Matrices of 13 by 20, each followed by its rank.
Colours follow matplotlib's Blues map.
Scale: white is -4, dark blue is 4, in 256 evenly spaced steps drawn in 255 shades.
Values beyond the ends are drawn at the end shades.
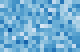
full rank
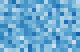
full rank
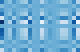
one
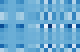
one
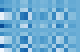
one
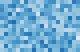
full rank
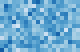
full rank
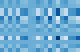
one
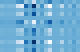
one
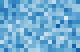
full rank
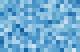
full rank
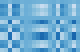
one
